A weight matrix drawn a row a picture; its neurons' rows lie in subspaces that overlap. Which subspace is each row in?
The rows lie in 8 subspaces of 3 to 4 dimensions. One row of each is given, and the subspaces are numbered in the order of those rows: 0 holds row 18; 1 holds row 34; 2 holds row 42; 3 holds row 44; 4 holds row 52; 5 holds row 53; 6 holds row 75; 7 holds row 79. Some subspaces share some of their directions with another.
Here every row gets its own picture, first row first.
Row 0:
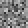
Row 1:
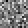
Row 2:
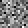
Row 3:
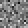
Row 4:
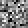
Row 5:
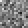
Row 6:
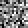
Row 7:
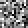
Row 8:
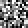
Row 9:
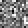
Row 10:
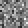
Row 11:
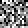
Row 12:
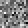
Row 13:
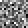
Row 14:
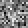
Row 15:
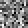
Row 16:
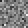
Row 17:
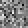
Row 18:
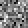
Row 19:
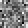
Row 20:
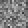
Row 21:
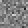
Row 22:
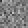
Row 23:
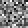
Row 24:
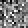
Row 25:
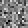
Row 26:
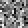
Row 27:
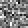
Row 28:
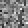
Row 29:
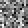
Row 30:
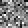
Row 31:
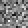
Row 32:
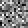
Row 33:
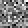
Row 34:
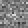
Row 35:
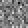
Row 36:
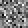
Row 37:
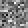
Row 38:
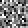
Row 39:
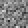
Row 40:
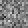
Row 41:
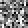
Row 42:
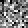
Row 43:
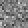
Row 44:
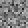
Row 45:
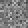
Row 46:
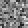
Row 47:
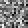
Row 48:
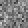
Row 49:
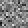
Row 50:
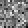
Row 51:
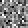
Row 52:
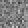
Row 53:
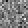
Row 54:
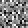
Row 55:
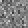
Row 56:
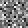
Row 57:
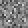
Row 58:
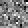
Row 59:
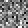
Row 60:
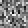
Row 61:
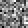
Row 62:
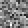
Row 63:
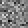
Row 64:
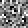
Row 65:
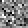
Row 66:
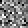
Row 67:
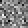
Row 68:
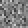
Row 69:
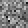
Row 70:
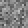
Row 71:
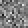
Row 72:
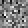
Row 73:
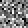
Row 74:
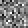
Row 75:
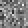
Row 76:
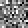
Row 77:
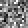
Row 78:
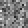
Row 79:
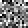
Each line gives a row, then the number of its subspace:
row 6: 4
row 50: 3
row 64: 2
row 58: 7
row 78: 4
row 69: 7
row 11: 7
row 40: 1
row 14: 1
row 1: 5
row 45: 3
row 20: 3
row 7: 5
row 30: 7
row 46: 6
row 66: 3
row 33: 7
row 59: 5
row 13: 2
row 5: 2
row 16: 2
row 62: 6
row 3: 3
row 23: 7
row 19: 3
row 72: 2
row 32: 0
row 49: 0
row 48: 0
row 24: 2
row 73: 2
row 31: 7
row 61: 2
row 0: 3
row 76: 4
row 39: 7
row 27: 6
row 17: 6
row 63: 3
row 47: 4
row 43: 0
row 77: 0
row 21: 7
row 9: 2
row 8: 4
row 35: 4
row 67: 3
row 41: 6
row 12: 4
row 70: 4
